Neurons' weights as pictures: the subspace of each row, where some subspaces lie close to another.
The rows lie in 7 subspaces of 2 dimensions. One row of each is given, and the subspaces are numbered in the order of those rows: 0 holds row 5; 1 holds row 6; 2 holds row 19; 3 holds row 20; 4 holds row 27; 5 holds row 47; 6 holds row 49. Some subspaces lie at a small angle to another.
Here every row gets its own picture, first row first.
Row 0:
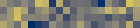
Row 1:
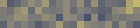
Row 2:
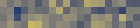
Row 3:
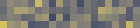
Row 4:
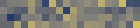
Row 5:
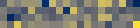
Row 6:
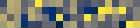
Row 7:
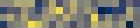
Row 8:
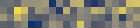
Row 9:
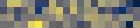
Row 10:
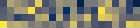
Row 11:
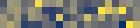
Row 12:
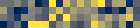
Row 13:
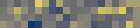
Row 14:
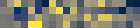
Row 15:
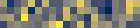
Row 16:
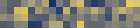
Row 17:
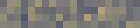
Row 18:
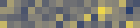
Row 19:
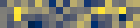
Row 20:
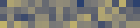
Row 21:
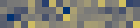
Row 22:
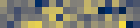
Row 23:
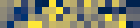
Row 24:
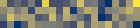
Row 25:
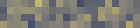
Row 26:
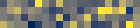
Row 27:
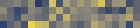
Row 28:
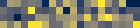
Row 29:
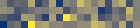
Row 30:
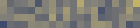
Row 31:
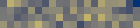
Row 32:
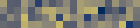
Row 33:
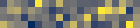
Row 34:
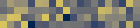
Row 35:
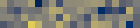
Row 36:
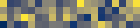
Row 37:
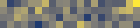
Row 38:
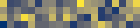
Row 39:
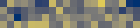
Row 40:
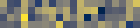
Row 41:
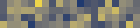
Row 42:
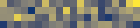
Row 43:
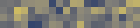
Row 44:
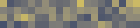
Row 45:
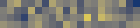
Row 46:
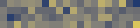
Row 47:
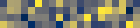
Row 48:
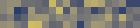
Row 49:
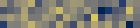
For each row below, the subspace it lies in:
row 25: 3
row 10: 4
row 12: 4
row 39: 3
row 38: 3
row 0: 4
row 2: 2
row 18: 6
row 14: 5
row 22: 1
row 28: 4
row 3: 4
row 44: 3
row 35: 5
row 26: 5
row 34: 0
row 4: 0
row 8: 2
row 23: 1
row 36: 3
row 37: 6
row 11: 1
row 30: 4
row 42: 4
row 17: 1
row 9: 6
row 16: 2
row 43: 2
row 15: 2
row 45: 5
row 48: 2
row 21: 0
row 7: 6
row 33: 5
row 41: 3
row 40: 1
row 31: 6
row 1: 6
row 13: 5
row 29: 0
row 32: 1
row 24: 0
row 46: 0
